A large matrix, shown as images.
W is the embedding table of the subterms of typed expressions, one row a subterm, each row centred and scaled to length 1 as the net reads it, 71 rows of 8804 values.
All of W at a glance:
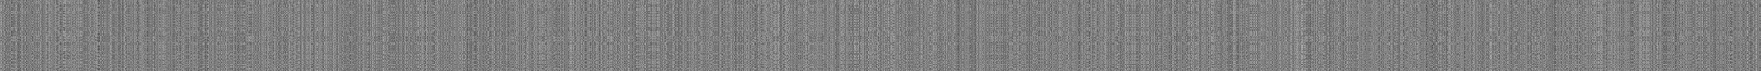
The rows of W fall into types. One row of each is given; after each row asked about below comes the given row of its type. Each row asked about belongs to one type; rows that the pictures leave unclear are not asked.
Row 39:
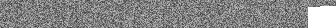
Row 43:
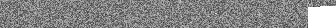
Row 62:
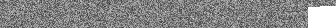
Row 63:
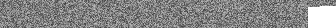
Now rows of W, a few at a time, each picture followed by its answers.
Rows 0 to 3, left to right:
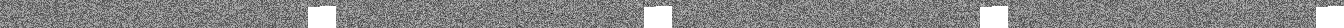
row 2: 62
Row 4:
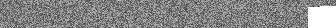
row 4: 63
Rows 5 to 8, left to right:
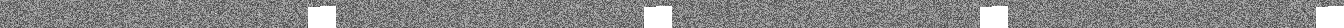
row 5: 43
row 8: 43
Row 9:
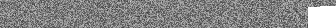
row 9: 43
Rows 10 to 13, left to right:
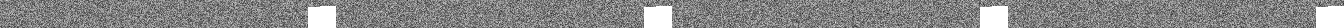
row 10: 62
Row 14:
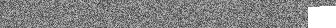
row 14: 63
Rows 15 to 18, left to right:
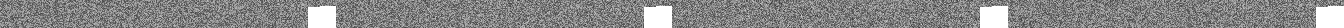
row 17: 63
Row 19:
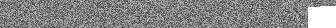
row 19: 43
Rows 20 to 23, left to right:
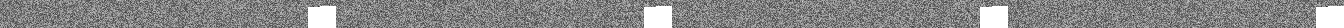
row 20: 63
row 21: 62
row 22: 43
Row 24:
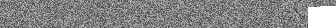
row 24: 43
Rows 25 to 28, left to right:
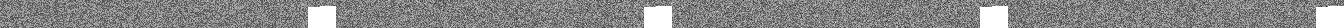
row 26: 63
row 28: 63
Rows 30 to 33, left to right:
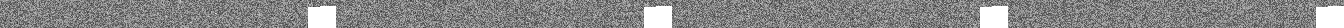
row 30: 43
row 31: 62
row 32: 63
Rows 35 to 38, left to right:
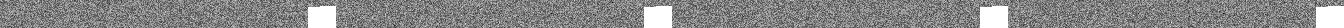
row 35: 62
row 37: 39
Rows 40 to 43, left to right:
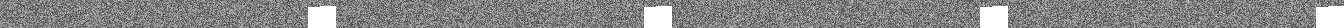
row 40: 39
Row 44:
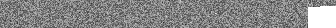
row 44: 43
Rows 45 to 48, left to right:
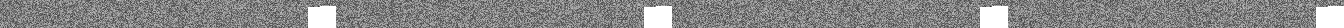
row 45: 63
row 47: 63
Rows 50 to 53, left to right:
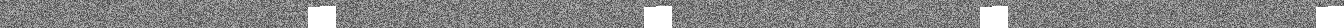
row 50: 62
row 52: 39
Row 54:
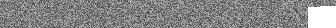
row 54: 43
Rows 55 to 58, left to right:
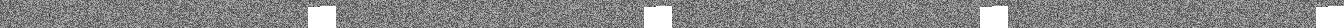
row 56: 39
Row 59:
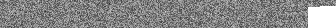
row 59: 62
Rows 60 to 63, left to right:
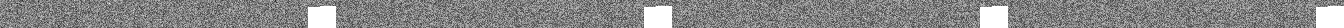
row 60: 39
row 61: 63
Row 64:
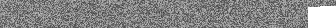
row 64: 43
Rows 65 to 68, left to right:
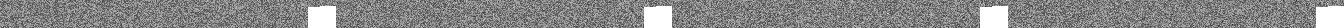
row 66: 43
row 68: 39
